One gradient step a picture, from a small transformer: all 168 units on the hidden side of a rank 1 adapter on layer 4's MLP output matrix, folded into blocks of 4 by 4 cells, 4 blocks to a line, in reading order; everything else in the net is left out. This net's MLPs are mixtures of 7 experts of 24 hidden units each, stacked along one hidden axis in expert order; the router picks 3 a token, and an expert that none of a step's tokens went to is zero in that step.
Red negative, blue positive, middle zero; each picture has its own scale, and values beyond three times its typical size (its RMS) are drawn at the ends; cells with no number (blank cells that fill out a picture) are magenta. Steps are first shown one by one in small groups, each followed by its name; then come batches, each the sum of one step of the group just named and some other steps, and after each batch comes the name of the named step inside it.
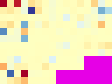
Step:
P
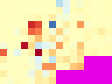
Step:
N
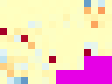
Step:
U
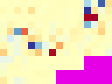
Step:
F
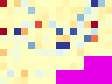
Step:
P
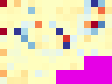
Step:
P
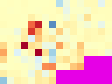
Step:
N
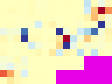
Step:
F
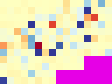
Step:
F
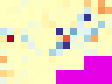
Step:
F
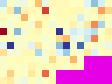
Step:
U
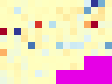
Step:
F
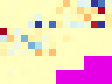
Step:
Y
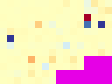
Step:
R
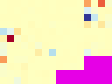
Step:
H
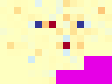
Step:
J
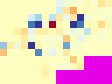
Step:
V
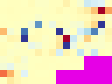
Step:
Y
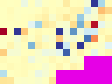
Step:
J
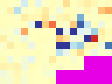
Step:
J
